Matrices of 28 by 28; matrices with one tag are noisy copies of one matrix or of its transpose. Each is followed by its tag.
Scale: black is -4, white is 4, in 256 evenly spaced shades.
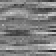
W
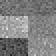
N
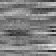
W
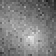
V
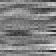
W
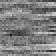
W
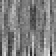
W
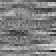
W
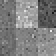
N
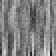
W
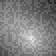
V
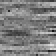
W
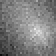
V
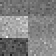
N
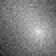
V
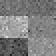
N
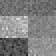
N
